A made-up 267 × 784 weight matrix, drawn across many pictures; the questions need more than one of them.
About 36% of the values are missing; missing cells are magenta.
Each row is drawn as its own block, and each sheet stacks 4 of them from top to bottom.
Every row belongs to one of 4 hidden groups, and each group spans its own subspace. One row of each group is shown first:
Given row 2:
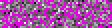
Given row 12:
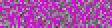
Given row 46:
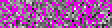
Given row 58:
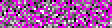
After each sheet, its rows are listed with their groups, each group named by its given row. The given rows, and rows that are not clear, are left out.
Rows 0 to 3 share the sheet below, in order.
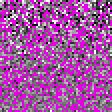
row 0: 12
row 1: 2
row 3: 46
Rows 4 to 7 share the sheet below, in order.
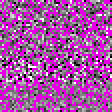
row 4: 2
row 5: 2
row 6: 12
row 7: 12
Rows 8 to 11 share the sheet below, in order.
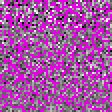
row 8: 12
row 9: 58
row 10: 2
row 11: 46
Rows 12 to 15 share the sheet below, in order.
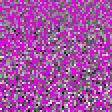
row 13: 2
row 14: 46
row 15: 58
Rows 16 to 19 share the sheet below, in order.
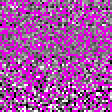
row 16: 46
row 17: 12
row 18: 58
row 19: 58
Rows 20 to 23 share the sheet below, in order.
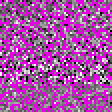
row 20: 46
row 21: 58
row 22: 58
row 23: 58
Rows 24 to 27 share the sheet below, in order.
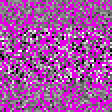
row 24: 46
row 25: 58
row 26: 12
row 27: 2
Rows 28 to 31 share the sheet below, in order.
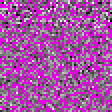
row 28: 12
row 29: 12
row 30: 58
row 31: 12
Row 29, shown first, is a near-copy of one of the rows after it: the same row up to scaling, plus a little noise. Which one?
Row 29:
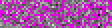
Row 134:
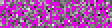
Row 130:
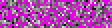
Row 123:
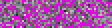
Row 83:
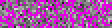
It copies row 134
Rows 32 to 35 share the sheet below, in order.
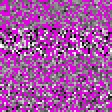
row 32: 12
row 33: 58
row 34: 2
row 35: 46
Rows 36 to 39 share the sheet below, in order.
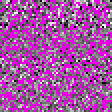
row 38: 2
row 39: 58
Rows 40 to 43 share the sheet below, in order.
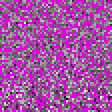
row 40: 2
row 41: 12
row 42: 12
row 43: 46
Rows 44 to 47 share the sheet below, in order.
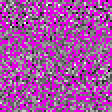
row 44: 2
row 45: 12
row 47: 12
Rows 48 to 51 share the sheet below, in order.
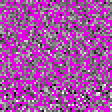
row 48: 12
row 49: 12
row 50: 46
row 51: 58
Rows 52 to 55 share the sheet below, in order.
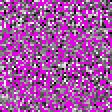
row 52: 2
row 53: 2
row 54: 2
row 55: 12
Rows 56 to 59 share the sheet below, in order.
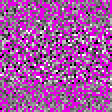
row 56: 58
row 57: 2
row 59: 58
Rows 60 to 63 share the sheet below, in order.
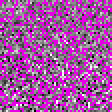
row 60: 46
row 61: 46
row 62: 2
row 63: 58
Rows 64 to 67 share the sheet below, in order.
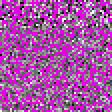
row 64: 2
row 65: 46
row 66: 12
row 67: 46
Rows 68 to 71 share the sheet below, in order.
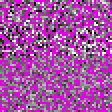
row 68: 2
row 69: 46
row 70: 46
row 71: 58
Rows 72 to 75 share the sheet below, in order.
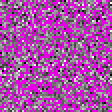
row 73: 58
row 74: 58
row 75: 2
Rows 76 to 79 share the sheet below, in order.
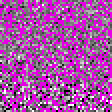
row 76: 2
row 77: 46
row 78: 12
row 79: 58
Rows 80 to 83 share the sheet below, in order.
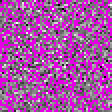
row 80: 2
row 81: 12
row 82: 12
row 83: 12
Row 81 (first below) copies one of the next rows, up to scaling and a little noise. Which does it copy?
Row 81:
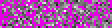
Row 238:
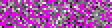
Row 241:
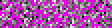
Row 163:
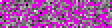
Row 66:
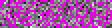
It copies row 238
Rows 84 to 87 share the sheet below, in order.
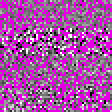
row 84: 2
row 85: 58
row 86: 46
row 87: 2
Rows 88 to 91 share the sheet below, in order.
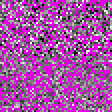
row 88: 2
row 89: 58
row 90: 2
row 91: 46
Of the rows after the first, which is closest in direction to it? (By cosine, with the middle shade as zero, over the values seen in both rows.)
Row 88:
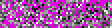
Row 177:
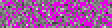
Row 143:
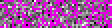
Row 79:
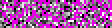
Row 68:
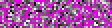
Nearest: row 143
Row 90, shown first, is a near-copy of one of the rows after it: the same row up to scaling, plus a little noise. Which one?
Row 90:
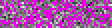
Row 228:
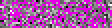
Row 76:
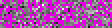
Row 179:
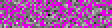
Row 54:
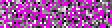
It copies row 228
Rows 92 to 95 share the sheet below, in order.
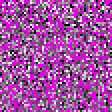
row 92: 12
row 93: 2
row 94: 12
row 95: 2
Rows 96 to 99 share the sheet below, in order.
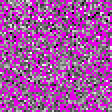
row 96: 46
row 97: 58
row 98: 12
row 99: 12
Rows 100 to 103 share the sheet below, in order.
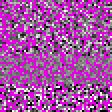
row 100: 12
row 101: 2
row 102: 58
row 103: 2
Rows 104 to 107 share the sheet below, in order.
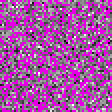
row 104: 46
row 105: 46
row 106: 12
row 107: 46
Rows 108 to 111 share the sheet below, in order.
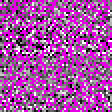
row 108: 46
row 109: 46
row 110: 58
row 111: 2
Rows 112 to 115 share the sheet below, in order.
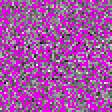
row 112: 46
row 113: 58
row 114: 2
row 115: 58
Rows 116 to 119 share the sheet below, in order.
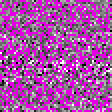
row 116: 2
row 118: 46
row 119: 46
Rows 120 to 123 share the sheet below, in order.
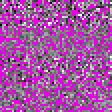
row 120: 58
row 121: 12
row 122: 2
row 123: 12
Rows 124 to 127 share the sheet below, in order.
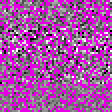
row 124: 2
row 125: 58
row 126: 46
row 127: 58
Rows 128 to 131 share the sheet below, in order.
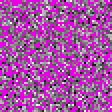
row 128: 58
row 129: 2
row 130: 12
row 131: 58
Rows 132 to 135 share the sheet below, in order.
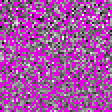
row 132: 46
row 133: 58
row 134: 12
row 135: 12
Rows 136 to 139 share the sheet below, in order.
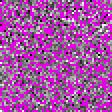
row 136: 46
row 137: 12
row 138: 12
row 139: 46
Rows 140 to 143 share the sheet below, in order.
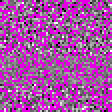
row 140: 2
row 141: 58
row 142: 12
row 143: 2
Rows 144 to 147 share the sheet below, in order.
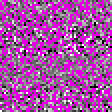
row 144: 2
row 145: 58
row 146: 12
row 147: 12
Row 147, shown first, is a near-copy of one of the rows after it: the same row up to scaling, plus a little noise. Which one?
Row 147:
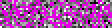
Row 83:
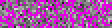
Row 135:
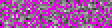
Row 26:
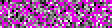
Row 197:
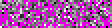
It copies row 197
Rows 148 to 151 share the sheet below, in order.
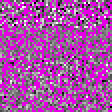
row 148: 2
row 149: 46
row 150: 46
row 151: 58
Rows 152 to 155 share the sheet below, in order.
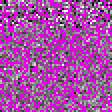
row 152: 12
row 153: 12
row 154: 58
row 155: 46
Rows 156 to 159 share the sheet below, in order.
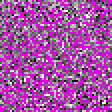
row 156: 12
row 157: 2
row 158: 2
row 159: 2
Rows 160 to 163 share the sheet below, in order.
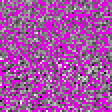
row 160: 46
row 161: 12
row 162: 2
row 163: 12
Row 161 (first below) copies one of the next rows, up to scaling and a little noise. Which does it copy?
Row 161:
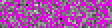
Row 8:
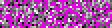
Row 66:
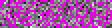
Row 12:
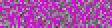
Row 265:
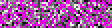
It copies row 8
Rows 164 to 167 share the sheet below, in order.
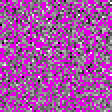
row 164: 58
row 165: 58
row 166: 58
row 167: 12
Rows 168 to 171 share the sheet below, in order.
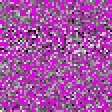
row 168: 46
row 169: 58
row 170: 58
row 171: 46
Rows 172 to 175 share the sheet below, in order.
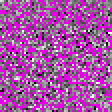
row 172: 46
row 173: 2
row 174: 46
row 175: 2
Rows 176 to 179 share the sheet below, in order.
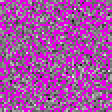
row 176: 46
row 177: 2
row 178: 46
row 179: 2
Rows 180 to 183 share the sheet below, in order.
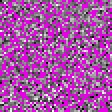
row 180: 12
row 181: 2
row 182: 46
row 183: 2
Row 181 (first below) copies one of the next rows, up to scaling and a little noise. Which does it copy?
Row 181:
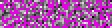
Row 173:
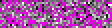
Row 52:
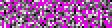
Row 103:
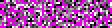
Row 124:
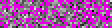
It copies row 52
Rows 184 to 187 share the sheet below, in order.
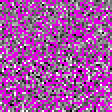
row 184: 46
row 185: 12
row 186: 58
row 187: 12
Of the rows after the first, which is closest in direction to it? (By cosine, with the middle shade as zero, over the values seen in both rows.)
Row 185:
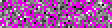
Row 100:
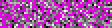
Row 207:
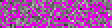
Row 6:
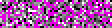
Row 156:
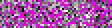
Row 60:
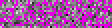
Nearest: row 6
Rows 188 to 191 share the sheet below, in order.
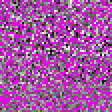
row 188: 2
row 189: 46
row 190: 46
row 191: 58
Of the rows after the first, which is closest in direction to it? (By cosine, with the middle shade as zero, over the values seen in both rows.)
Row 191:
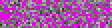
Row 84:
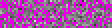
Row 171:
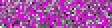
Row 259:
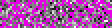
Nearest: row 259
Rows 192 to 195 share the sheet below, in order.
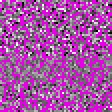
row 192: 2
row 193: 12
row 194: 46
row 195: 58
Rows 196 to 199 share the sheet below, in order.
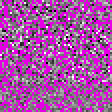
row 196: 12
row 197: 12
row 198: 46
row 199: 12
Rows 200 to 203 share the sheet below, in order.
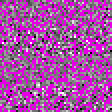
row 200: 46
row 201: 58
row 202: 46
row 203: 2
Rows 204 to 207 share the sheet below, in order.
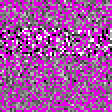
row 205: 2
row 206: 12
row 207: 46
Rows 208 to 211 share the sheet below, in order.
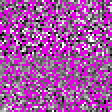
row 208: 2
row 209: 2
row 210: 46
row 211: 2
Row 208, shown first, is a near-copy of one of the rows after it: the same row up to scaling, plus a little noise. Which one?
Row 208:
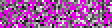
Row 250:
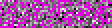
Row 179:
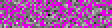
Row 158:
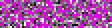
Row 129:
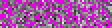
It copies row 129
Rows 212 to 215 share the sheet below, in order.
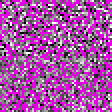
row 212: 2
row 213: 2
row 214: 12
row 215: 46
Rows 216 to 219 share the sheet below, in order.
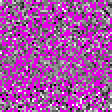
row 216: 2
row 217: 58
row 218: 12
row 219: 58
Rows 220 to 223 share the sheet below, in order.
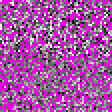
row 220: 46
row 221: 58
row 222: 12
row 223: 2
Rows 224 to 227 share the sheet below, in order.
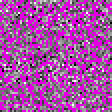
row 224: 58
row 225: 58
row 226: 58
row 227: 46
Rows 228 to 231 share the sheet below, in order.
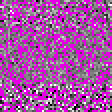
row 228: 2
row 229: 2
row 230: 46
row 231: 58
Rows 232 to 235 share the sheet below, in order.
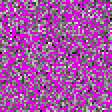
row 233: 58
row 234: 12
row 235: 46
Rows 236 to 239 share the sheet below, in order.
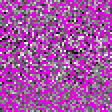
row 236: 58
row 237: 12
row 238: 12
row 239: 46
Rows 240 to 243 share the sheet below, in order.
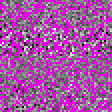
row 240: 2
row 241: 12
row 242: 12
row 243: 2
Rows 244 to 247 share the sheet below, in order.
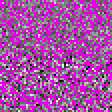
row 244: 12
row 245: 12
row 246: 58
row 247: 58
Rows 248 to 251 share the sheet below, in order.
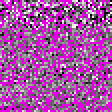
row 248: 12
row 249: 2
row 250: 2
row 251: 46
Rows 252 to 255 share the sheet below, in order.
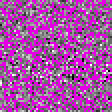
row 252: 58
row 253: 2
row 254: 46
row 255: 46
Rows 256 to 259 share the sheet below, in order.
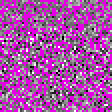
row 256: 2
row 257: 58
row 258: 58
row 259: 12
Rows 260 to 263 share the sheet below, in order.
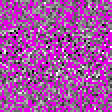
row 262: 58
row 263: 2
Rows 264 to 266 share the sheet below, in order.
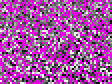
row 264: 58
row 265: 12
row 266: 46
